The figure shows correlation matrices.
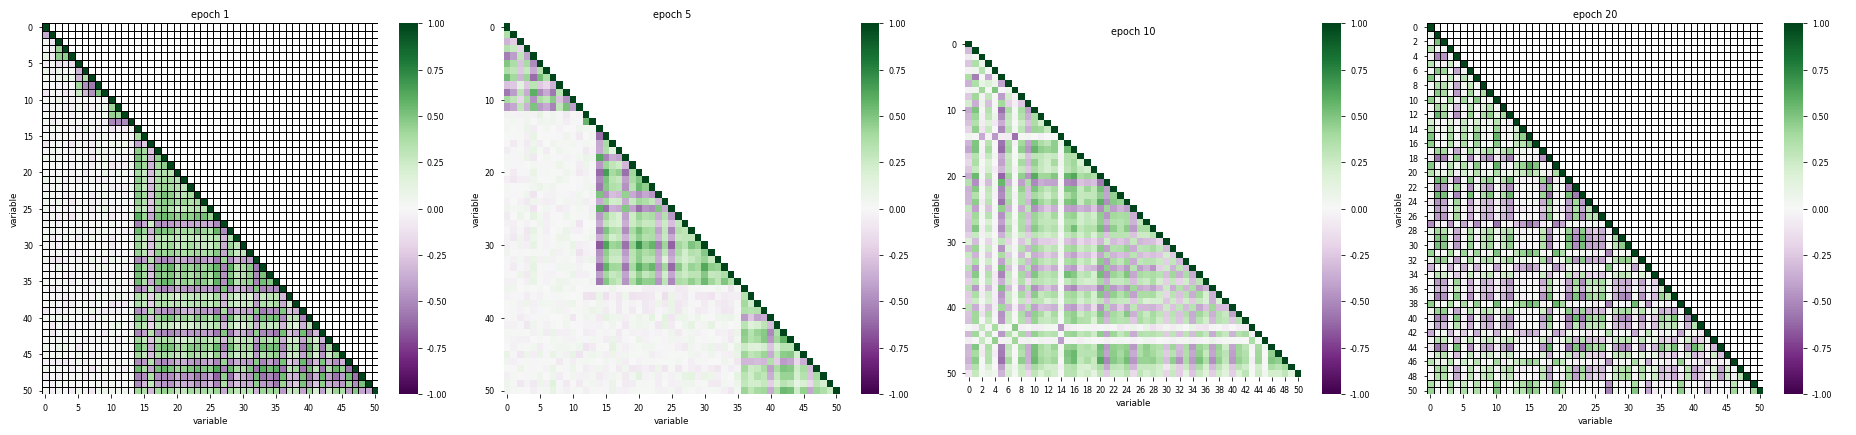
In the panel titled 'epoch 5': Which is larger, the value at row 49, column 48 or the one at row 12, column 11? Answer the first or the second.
the first
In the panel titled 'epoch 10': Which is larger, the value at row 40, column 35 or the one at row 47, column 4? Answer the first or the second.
the second
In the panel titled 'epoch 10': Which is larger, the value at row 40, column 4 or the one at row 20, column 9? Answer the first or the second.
the first
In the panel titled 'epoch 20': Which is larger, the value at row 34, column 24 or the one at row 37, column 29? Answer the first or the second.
the first
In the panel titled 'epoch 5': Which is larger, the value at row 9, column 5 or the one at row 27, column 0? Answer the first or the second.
the second
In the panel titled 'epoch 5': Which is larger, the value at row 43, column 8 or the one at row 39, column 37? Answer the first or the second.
the second
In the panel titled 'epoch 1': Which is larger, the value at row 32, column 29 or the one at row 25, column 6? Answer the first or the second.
the second
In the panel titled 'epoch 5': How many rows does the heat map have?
51
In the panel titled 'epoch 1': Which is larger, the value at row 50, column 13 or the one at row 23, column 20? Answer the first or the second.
the second
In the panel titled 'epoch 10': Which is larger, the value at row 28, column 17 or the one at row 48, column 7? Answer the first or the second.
the first
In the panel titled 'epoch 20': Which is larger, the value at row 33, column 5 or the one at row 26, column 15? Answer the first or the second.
the second
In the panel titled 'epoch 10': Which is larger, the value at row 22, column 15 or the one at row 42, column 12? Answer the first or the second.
the first
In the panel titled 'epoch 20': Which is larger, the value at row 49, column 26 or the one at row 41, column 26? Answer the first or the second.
the second
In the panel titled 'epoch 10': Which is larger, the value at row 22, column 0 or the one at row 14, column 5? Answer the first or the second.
the second
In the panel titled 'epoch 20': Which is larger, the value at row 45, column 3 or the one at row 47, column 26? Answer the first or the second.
the first
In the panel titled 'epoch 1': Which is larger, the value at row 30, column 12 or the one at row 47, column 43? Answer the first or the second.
the second
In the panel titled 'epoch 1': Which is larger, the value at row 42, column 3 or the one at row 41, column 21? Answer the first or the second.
the second
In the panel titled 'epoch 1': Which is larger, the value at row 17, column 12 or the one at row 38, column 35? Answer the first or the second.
the second
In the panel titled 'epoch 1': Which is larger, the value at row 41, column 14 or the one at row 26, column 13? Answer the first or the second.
the first
